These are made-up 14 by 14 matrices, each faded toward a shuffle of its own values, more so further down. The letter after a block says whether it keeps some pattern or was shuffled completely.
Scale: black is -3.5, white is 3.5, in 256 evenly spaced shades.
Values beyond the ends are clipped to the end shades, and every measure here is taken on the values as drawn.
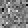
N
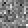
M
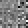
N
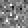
M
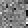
N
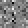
N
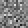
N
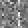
N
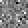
M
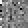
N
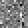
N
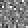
M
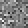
M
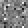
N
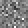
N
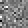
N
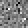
M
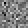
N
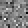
M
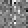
N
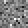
M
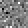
M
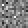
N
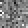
M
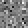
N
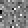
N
